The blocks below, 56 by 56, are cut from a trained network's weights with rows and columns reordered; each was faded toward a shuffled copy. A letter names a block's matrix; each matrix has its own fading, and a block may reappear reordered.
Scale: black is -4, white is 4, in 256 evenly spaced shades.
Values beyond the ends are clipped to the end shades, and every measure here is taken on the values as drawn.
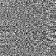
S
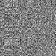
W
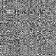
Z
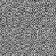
S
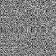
W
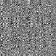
Z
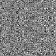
Z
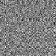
W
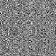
Z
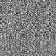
Z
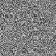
W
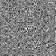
Z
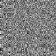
W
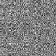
S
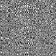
Z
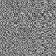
S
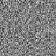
S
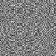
S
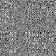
Z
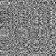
S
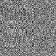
W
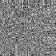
Z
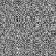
S
